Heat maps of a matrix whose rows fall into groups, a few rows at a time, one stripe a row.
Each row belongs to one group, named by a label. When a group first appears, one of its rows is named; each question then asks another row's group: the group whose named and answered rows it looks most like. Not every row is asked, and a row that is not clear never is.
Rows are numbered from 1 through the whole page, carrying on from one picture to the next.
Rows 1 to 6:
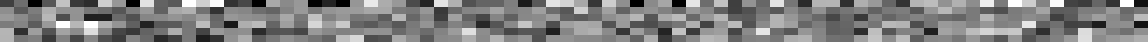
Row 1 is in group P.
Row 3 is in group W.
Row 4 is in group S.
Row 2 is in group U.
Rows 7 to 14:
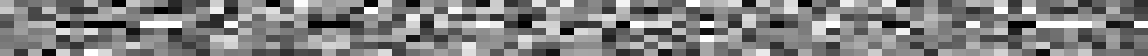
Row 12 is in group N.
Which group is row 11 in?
S
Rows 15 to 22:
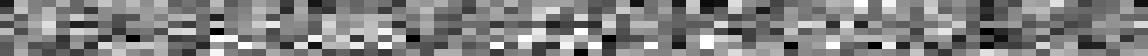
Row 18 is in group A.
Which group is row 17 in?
U
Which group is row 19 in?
U
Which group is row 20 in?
N
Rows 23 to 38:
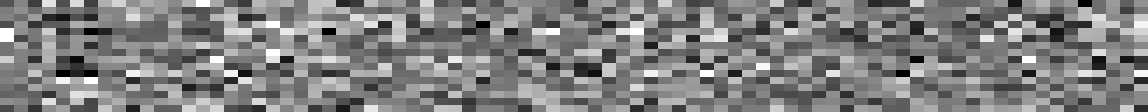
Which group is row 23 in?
W
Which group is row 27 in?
W
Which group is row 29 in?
W
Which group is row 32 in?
A
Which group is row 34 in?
S
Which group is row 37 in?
W
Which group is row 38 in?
P
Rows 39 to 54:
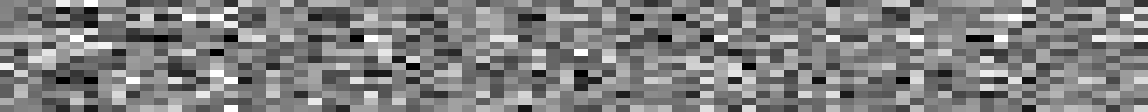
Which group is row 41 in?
P
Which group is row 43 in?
S
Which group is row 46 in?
U
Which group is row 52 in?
N
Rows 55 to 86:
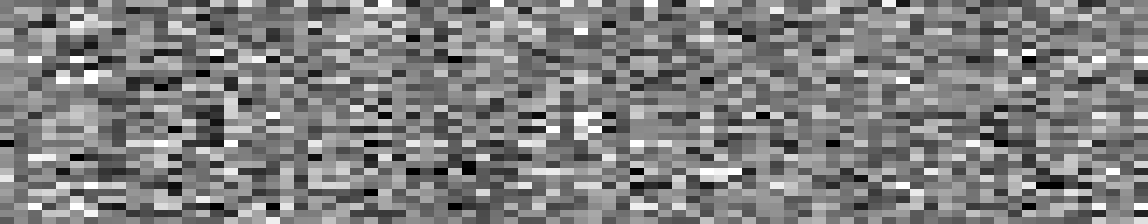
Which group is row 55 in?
N
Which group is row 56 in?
P
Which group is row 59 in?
U
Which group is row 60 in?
N
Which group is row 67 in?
P
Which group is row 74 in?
U
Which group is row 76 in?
W
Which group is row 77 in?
A
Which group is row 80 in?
W
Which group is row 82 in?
A
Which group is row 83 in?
W
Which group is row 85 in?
S
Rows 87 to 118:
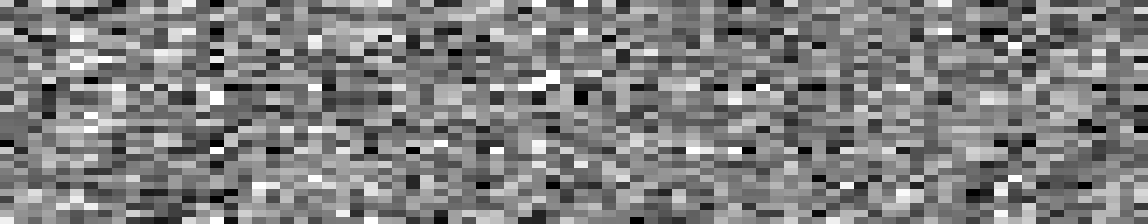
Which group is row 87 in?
U
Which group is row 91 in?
U
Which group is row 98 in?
W
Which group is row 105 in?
S
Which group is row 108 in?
N
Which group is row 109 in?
S
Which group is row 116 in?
S
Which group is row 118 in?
P
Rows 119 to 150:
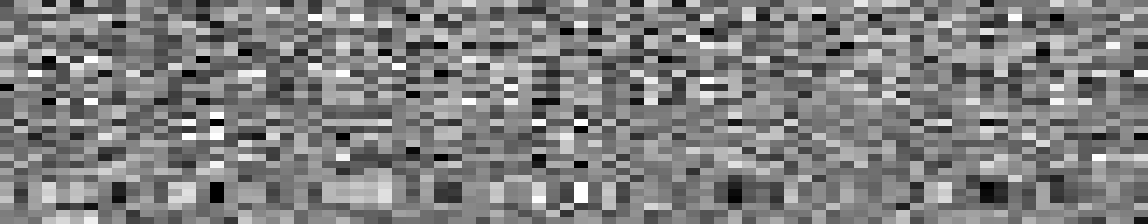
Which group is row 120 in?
A
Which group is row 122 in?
U
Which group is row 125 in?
N
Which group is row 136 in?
U
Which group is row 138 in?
P
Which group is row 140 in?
N
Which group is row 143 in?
W
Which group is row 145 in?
U
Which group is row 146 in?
U
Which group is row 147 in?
U
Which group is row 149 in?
S
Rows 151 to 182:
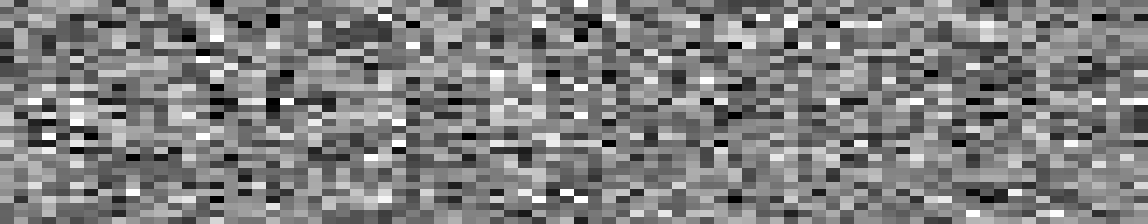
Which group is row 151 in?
U
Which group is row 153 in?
A
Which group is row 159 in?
W
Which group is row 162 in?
N
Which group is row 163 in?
U
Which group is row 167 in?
U
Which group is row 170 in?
W
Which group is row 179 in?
U
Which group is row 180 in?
A
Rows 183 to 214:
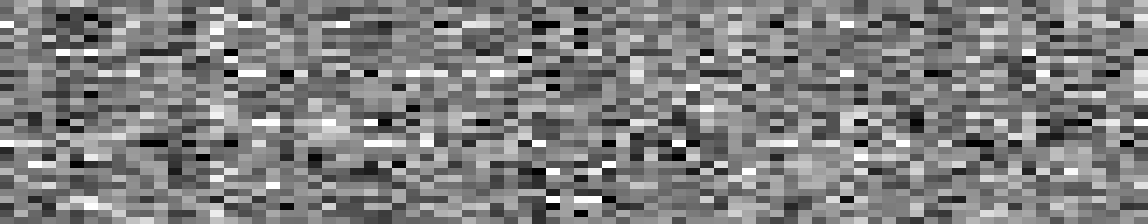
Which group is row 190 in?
S
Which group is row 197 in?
W
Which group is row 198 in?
N
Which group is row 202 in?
S
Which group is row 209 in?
A
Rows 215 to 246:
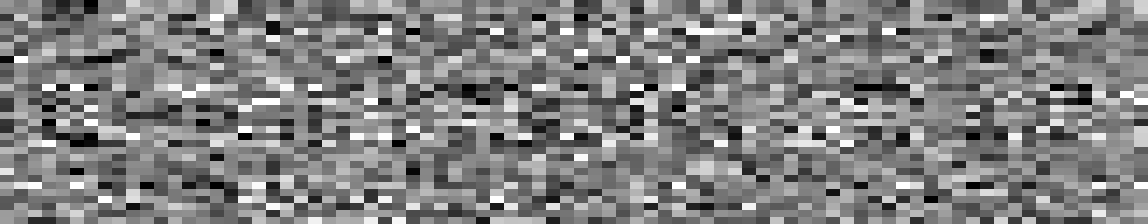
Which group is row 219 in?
N
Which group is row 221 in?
W
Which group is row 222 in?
U
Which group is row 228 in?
P
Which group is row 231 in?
P
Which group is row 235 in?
A
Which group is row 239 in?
N
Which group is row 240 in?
S
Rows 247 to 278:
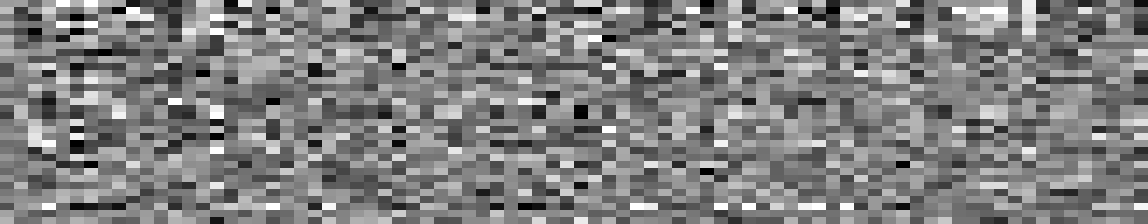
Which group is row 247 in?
S
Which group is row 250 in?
S
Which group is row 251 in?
P
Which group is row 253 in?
U
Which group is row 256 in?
A
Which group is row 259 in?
A
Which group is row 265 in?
A
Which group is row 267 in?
A
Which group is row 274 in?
S
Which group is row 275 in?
S
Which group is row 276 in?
A
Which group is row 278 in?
U
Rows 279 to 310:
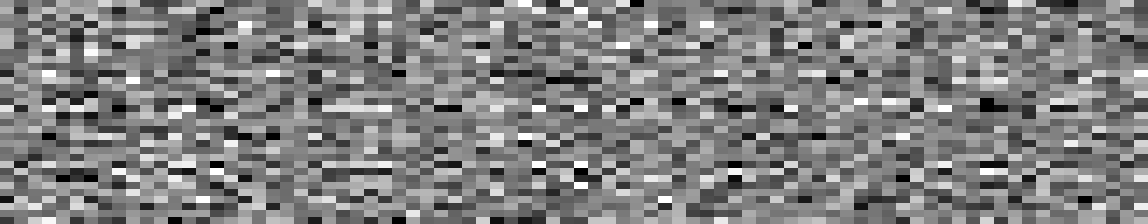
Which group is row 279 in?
S
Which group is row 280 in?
U
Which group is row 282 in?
N
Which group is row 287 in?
A
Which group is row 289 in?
A
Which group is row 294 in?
U
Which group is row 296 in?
W
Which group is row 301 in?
P
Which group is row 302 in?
U
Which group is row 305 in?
U
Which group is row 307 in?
W
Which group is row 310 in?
A
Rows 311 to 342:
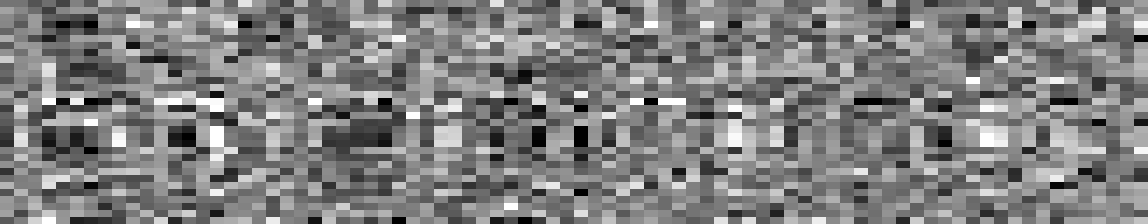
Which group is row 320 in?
A
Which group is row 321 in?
A
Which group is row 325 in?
W
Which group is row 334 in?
A
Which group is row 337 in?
W
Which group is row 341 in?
U
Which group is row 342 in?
A
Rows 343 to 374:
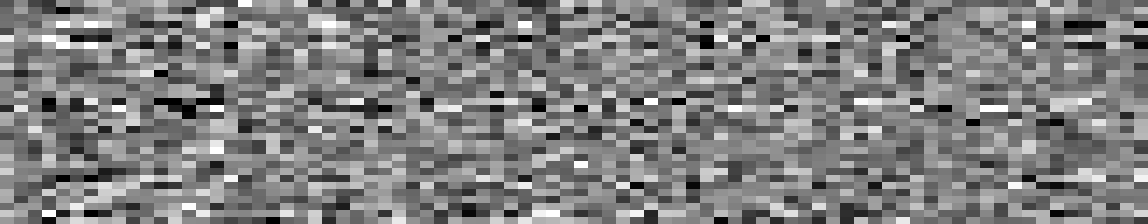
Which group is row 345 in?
W
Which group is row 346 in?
S
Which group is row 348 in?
A
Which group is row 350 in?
N
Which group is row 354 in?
N
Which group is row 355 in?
U
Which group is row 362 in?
A
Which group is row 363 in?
P
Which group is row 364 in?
P
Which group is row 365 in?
W
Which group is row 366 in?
U
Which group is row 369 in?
S
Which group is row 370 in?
W
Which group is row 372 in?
P
